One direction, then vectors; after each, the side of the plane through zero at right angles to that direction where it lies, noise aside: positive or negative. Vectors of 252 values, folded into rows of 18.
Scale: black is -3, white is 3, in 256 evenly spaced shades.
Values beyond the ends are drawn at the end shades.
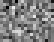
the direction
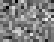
positive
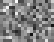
negative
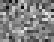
positive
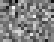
positive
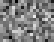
positive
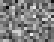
positive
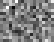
negative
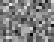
negative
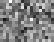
negative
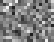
negative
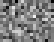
positive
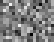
negative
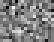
positive
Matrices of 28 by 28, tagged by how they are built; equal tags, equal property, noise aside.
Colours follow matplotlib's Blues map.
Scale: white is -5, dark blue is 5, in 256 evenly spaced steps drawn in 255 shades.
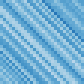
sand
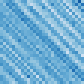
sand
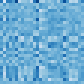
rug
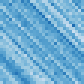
sand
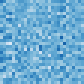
rug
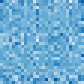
rug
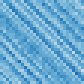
sand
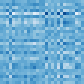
rug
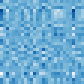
rug
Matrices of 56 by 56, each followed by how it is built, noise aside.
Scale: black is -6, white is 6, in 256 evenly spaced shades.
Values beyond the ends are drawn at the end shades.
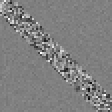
banded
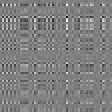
low rank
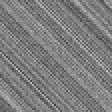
Toeplitz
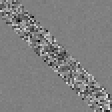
banded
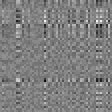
low rank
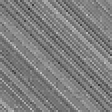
Toeplitz
